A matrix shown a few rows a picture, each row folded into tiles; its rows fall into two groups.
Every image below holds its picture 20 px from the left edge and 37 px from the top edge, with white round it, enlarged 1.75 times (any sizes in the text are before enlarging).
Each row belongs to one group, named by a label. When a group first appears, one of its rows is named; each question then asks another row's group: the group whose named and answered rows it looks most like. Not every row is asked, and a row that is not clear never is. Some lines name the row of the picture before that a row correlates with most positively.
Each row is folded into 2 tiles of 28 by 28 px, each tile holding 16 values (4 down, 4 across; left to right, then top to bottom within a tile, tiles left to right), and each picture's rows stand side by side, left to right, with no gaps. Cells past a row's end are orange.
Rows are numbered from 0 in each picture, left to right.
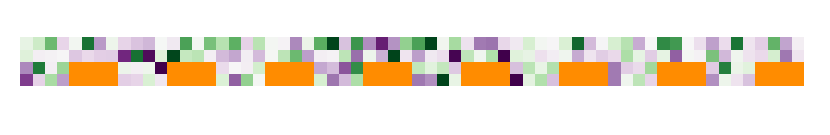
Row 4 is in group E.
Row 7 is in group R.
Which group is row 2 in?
E
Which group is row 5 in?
R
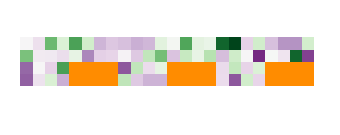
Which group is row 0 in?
R
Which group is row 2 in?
E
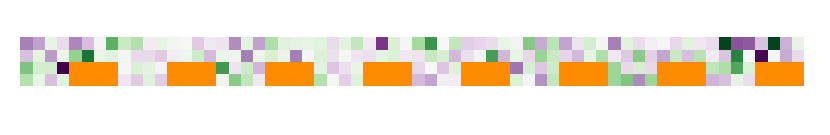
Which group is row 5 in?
E
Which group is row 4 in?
E
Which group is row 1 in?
E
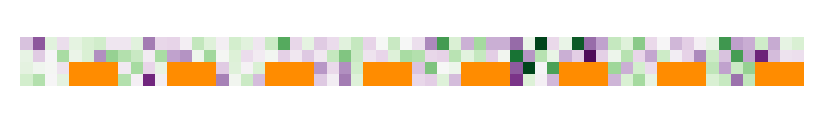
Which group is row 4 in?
R
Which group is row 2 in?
R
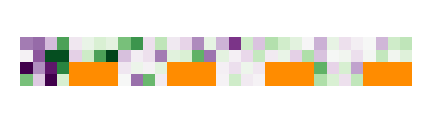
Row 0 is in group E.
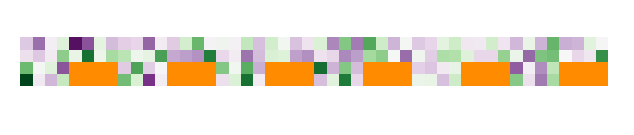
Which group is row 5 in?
E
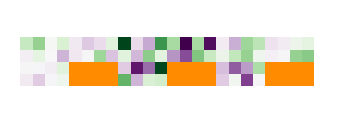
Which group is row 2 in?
E
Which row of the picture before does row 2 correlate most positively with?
4
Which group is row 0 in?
E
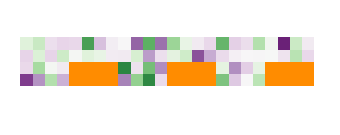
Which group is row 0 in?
R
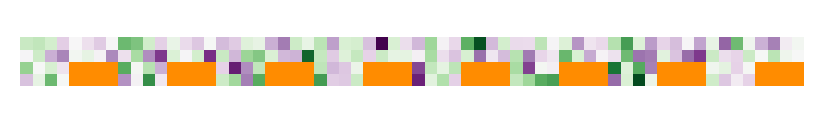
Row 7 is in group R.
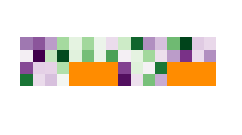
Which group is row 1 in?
R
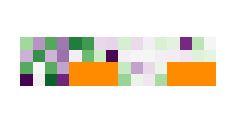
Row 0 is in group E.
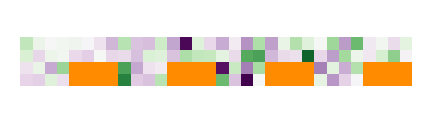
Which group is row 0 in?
R
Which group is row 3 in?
E
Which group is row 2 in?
E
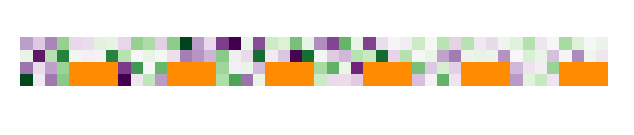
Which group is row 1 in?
R
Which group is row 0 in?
E
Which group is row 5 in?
R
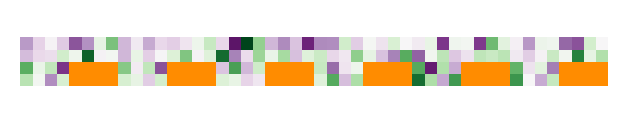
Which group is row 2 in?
R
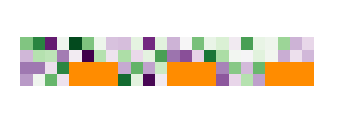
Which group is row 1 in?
E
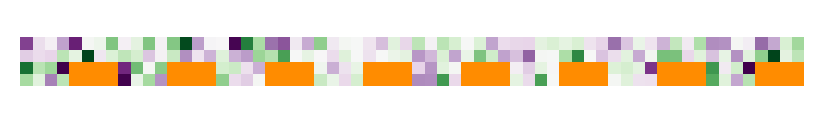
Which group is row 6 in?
R
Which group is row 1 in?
R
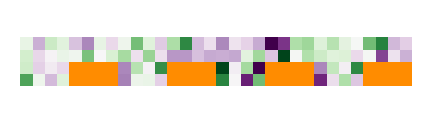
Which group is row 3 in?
R
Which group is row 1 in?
R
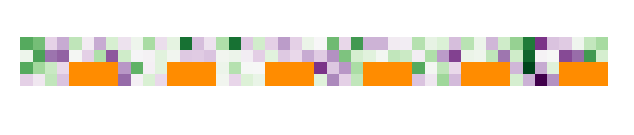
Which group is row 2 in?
E
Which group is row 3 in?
E
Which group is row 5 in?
E
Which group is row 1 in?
R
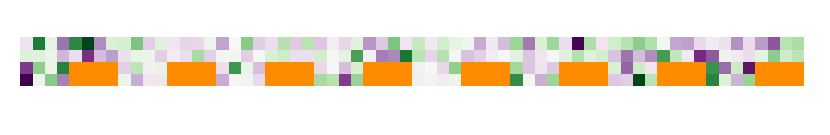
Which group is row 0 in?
R
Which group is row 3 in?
E
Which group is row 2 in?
R
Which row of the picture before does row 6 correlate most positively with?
4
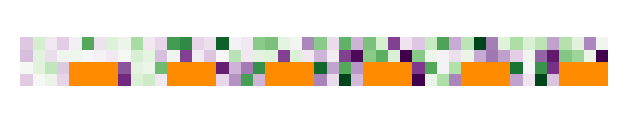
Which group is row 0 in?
R
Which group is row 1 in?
R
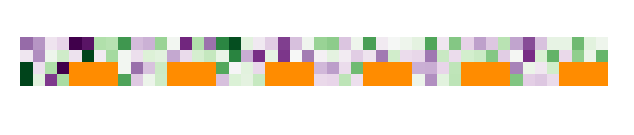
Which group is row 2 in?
E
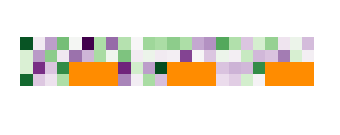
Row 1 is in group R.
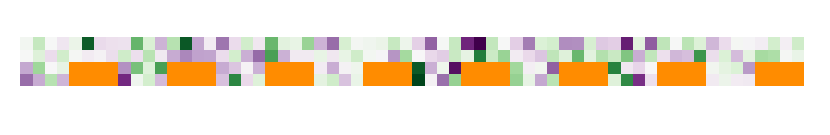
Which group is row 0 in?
R
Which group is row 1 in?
R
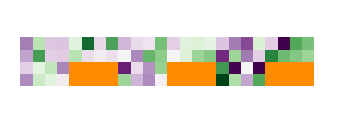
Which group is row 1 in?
E
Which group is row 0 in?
R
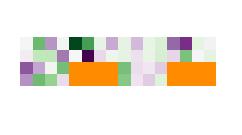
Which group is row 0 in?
R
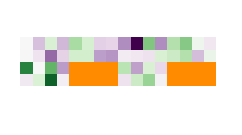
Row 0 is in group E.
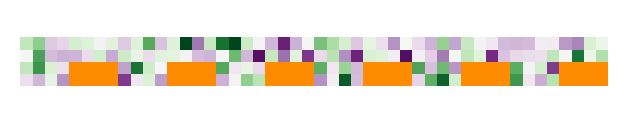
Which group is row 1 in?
R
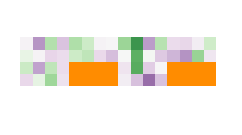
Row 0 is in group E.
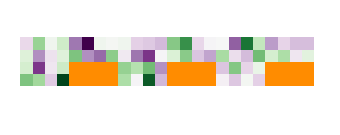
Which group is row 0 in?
E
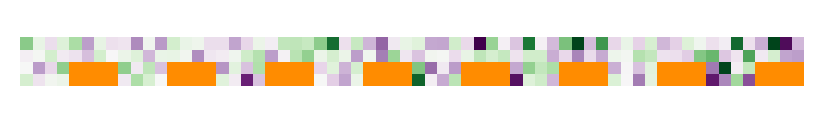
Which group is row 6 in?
E
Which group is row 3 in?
E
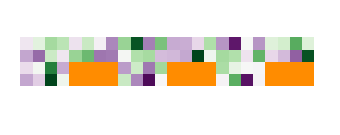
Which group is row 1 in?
E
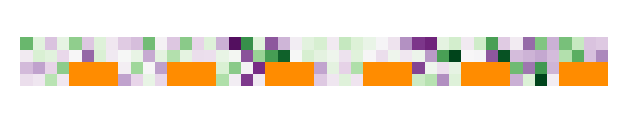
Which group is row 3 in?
R
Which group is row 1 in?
R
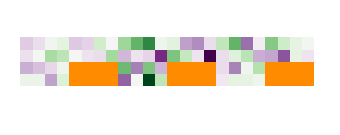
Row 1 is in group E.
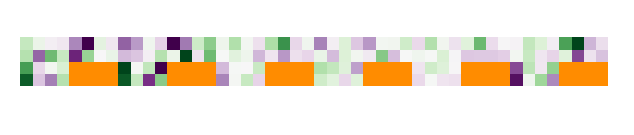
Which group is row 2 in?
R
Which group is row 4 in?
R
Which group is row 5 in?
R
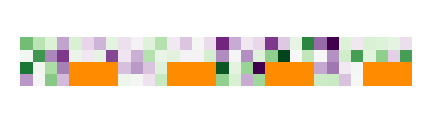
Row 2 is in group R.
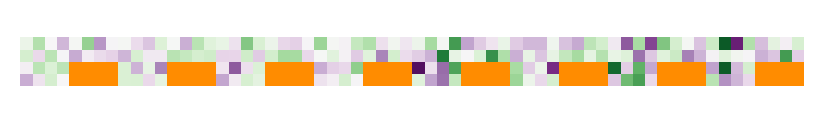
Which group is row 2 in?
E
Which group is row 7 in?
E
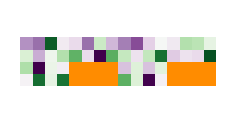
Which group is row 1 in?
E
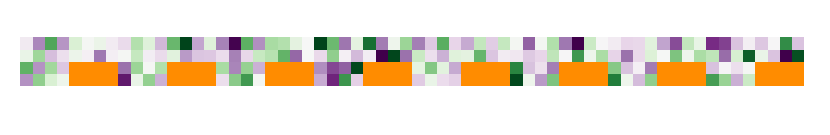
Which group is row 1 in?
R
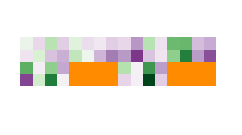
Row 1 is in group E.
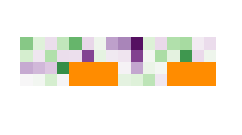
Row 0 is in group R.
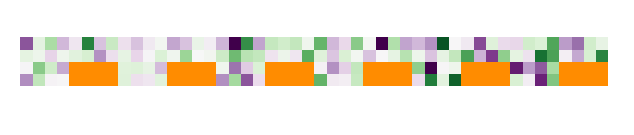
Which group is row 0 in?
R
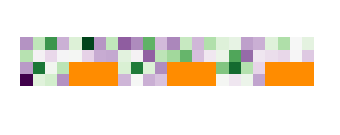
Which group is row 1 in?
R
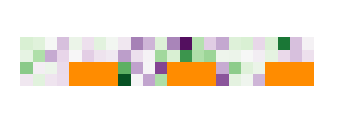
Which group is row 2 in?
R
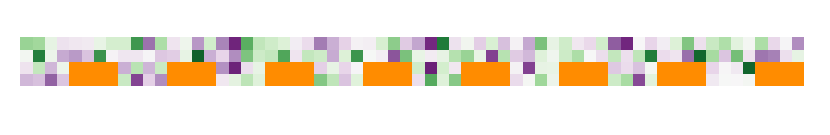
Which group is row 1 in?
E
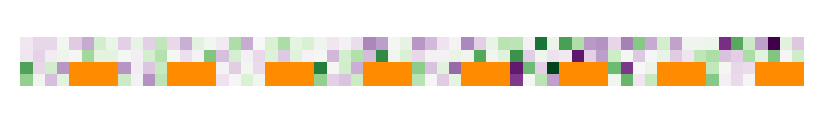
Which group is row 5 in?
R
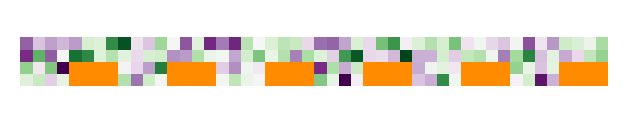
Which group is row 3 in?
E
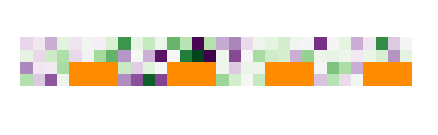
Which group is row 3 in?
R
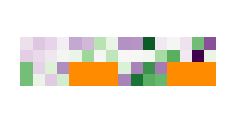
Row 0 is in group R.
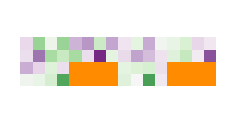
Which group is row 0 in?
E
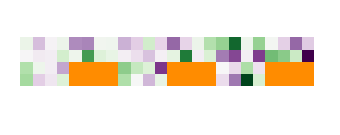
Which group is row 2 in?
E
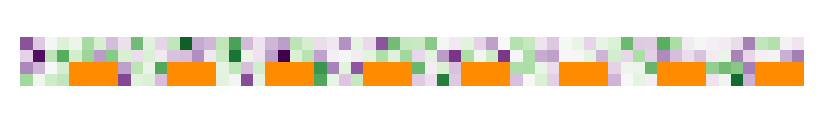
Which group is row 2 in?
E
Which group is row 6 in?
R
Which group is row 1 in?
R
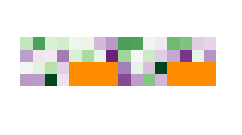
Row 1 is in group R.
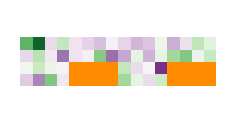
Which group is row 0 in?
E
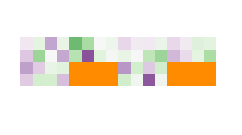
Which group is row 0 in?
R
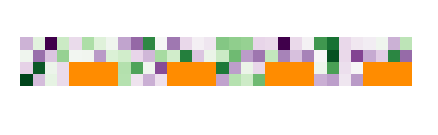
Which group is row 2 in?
E
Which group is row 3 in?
E
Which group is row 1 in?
R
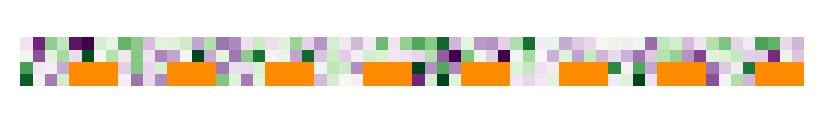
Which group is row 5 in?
E
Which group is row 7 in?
R
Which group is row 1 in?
E
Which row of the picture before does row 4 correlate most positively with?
2
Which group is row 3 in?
R
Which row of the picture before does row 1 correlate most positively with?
3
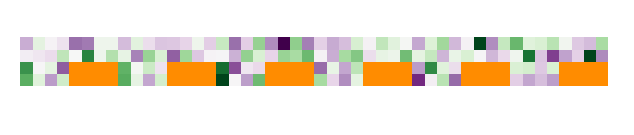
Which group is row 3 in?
E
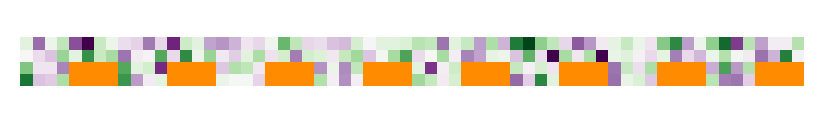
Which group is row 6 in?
R
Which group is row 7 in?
E
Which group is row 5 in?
E
